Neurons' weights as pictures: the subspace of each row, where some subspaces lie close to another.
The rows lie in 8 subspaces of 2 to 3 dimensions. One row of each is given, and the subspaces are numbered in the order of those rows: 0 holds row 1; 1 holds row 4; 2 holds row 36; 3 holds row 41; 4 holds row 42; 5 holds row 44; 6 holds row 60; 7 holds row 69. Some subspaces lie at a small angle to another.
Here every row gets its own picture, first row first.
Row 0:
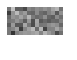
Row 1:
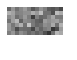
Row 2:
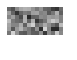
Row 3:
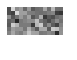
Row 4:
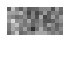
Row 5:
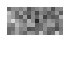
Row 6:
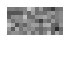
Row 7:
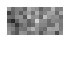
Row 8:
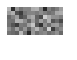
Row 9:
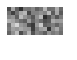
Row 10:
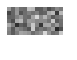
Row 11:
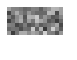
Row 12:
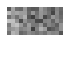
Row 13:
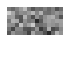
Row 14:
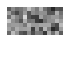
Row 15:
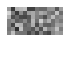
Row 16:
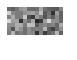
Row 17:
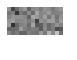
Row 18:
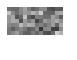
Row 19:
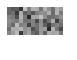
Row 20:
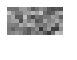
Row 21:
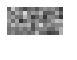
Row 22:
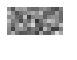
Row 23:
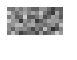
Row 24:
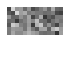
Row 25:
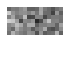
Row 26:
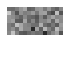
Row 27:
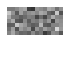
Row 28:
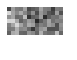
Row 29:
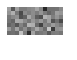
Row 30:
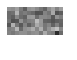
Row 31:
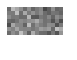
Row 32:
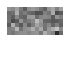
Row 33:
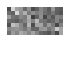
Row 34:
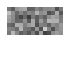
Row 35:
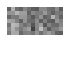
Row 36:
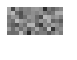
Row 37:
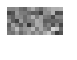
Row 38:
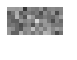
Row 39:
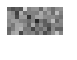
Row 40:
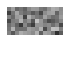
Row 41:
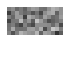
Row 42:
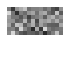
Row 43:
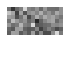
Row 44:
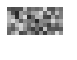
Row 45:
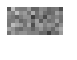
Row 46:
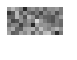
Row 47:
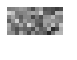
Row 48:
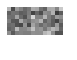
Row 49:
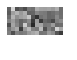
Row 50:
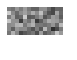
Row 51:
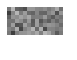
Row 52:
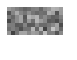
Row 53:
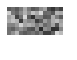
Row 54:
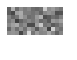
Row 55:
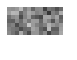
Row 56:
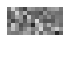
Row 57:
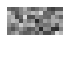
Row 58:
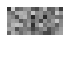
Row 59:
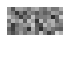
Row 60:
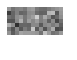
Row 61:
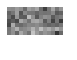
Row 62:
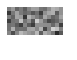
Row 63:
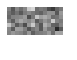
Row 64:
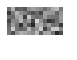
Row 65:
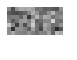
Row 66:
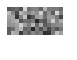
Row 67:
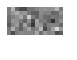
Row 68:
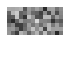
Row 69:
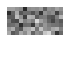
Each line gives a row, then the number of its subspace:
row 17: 0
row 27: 4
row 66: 7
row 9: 5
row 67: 6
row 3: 2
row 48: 0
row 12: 1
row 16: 1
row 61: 2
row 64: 3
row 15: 4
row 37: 0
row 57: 5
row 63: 4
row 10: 4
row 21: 7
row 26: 4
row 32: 0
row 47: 0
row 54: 2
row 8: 2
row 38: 7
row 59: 1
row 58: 0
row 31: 2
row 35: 1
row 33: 2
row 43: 7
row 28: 1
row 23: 3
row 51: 4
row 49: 4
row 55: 5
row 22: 3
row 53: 5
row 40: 3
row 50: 3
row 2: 6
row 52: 6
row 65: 6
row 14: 6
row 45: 0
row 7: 1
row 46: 7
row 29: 2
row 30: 0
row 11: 6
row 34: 6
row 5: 1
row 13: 7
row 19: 7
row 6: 6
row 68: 5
